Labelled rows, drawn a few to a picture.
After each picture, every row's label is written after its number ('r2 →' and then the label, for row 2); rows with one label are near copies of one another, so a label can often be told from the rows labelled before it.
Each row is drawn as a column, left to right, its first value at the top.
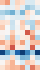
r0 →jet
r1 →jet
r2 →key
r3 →jet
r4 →jet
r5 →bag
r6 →key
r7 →jet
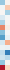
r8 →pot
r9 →jet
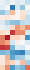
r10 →key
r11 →key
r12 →bag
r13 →bag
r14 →bag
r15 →pot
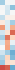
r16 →pot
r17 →key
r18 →bag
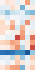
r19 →jet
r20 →jet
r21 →jet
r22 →key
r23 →bag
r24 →jet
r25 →key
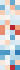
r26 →bag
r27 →jet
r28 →pot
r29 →bag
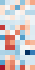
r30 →pot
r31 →key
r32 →key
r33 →bag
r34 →pot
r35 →jet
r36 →jet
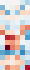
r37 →bag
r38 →key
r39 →key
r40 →key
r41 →bag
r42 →pot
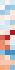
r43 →key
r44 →key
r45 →bag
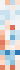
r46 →key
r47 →jet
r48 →pot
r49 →jet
